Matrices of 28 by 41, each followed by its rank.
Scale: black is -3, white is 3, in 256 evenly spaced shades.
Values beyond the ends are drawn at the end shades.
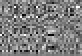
five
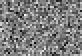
full rank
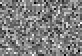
full rank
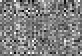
five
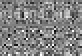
five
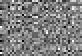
five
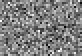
full rank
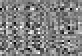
five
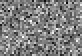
full rank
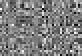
five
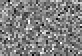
full rank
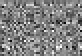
five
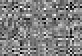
five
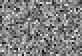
full rank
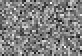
full rank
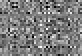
five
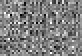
five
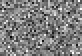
full rank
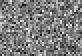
full rank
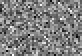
full rank
